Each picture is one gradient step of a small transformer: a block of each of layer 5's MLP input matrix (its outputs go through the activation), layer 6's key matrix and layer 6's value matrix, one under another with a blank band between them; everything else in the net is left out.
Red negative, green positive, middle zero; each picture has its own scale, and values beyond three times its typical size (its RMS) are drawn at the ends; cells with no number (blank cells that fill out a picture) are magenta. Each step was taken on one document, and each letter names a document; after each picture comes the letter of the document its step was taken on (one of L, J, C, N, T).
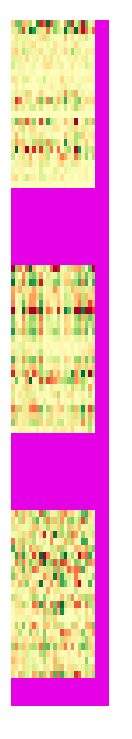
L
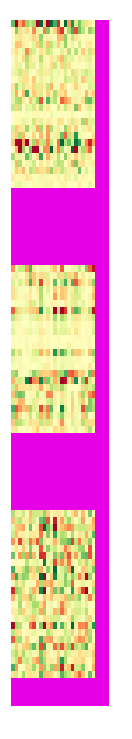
L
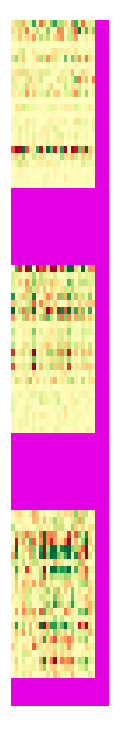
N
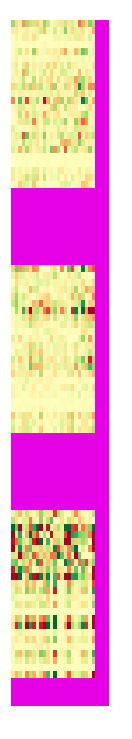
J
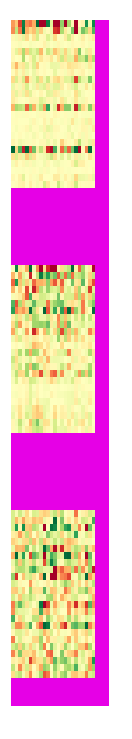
N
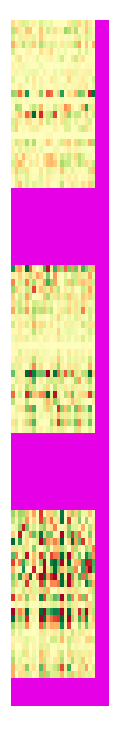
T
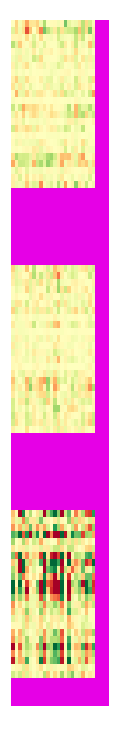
T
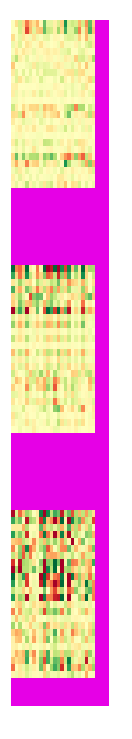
T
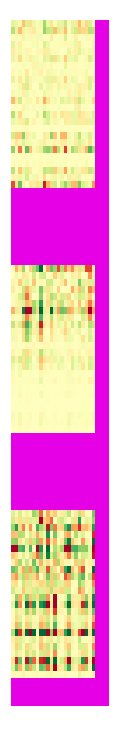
J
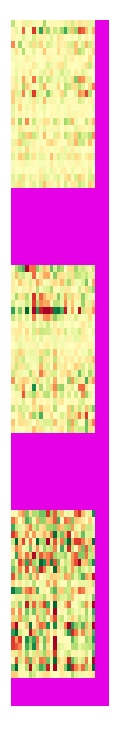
J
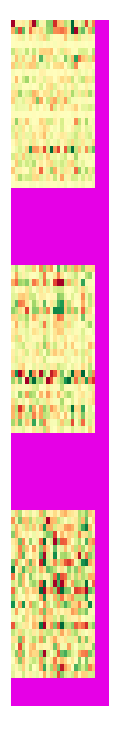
L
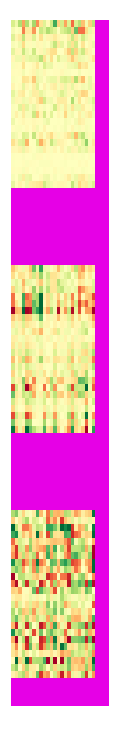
J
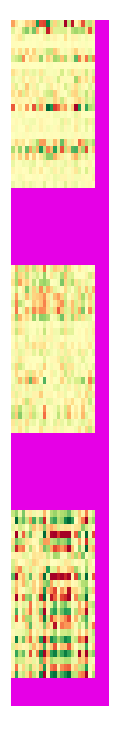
N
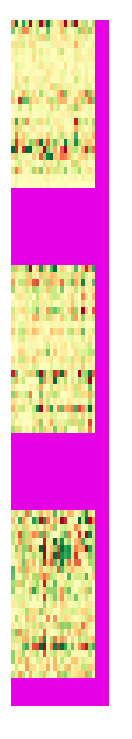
L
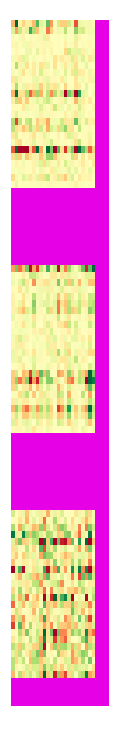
L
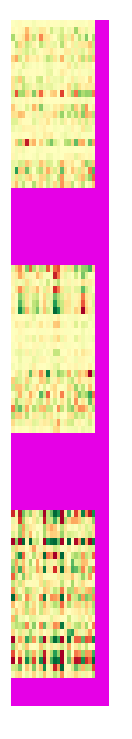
T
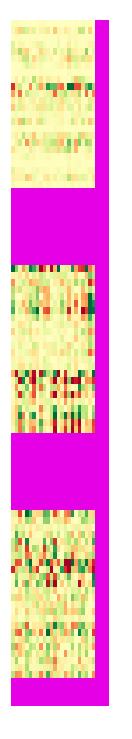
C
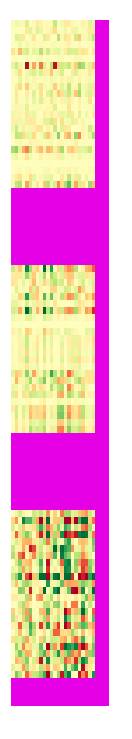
C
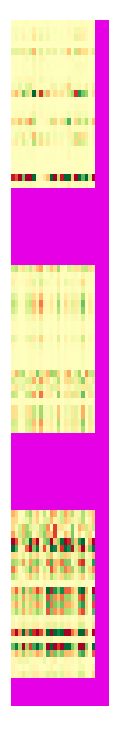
C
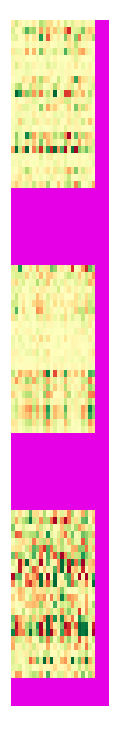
C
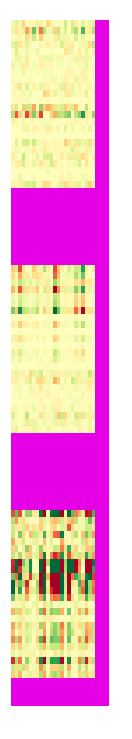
T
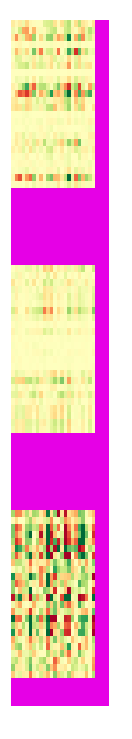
C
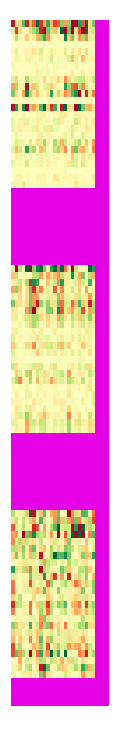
N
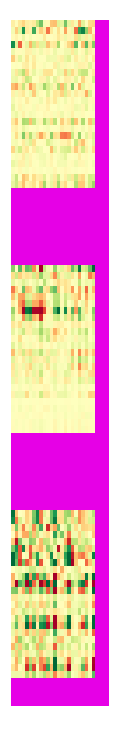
J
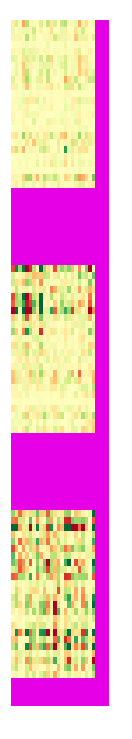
J
